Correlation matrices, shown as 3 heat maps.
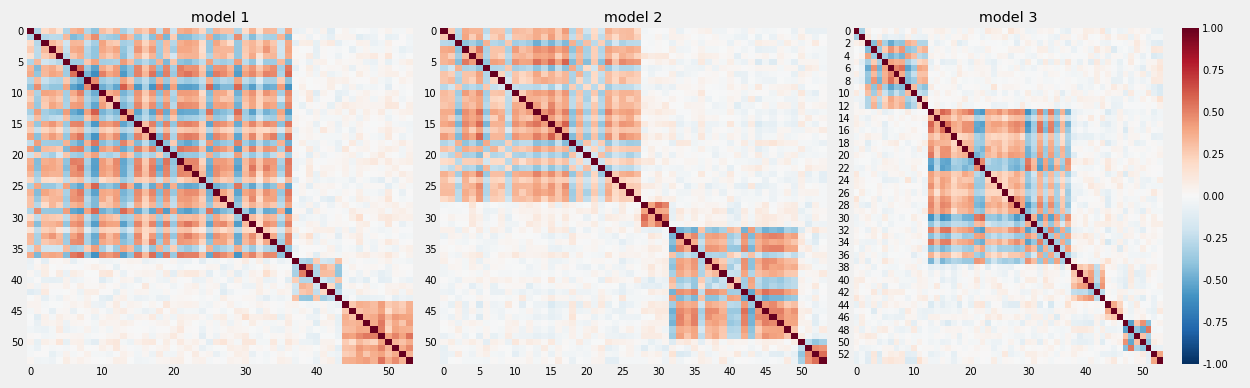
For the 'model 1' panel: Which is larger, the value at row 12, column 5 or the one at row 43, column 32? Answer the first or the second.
the second
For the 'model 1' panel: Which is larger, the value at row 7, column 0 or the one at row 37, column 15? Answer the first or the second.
the first
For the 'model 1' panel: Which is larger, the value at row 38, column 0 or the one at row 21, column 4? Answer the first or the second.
the second
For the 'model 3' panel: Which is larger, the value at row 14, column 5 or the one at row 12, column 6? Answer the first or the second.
the second
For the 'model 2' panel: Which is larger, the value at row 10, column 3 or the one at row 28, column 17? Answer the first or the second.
the first
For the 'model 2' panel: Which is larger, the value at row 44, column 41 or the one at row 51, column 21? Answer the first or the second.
the second
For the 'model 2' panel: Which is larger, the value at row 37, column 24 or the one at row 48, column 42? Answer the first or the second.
the second
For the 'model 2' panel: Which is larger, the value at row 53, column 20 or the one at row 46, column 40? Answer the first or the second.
the first
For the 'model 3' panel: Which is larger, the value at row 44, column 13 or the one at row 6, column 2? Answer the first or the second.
the first
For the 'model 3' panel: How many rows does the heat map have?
54
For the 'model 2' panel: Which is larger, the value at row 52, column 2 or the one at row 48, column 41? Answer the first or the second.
the first
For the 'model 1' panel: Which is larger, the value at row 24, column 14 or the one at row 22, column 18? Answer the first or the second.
the first
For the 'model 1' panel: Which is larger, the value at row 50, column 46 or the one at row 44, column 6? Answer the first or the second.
the first
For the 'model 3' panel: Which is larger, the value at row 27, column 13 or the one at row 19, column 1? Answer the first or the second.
the first
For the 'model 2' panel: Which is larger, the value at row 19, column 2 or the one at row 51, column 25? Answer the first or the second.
the second
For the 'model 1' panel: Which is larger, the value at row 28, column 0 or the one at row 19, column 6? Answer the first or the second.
the second
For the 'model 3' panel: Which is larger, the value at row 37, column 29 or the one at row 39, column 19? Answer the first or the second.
the second
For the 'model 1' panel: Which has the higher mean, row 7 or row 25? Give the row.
7
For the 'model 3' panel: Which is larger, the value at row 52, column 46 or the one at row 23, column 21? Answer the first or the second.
the first
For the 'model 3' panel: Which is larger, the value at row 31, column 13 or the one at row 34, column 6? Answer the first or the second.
the second
